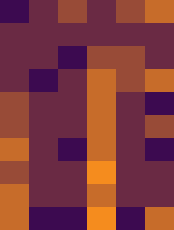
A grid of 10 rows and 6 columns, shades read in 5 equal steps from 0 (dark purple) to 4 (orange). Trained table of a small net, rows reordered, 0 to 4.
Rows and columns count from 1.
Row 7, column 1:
3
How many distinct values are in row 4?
4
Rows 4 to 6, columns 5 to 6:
2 3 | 1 0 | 1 2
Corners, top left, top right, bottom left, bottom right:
0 3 3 3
